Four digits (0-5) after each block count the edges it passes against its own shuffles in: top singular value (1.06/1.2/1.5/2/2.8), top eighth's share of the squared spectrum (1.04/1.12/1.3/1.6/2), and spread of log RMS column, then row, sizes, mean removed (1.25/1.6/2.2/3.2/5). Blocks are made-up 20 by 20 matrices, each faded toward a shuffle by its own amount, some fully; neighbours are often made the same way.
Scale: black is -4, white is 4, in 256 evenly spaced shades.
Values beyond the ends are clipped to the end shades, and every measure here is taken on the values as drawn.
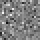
0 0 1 0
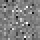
0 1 1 0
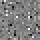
0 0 0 0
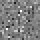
1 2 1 0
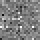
1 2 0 0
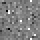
0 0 0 0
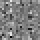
2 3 2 0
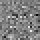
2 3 0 2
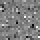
0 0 0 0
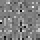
3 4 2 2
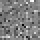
2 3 0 0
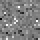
0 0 0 0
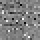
2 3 0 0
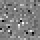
0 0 0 0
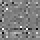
3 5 2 1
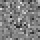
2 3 1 0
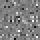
2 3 0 1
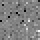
0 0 0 0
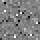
1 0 0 0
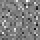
2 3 2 0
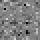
2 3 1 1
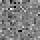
2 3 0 1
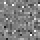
2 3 1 1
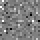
0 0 0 0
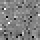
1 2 0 0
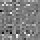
3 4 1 2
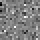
2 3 1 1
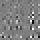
3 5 2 2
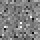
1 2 0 0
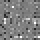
3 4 1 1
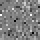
1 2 0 0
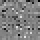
3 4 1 1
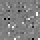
1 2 0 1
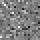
2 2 0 0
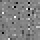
2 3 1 0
